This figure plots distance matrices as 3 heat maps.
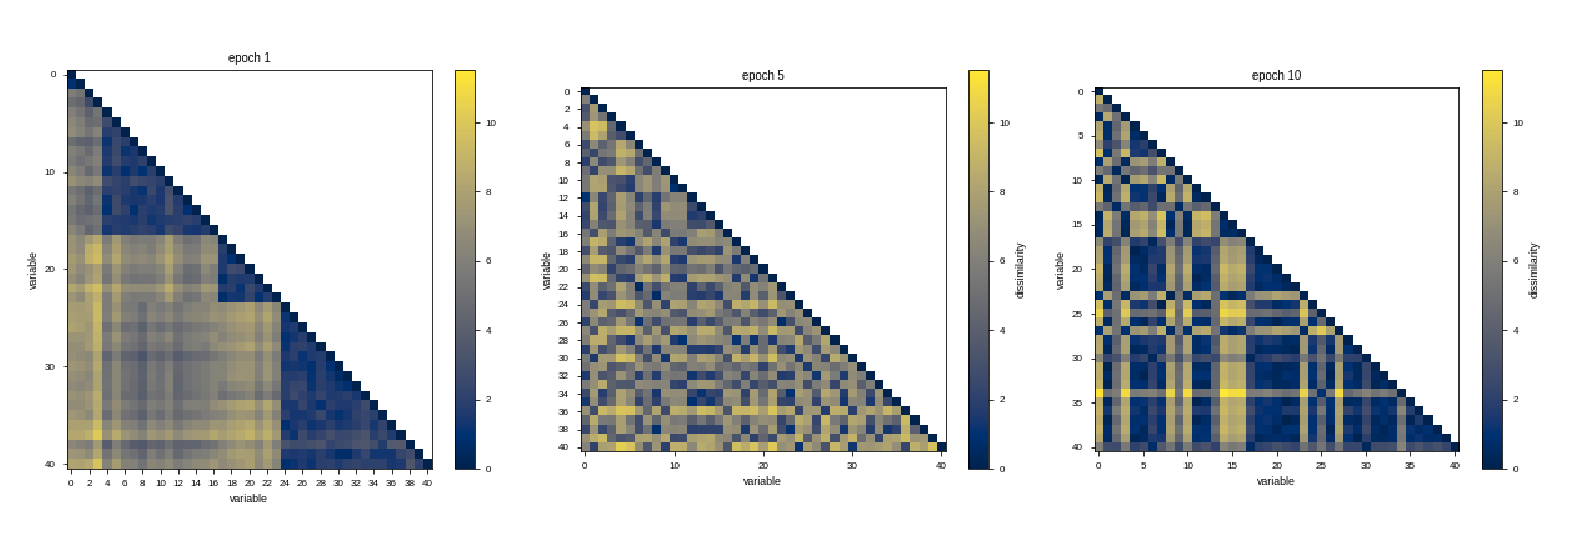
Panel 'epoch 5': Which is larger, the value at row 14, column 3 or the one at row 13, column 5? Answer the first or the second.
the second
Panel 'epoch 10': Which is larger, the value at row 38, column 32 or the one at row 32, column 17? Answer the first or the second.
the second
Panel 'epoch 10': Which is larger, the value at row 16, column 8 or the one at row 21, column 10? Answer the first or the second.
the second
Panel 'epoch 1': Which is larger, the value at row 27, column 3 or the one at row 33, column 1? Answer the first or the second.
the first
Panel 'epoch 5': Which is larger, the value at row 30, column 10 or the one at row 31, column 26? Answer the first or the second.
the first
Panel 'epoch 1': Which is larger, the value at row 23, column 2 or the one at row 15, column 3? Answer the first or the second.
the first
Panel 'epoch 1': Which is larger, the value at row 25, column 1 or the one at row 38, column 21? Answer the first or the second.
the first
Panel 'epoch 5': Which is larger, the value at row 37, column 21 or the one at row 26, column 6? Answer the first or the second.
the first
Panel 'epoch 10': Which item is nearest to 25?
34
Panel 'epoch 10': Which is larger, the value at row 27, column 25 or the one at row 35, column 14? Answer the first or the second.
the first
